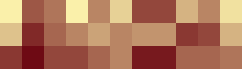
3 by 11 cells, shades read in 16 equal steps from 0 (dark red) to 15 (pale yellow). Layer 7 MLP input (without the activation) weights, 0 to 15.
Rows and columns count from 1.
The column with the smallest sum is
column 2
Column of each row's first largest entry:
1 1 6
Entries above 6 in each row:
8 7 2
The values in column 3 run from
4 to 7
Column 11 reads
14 11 7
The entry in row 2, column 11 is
11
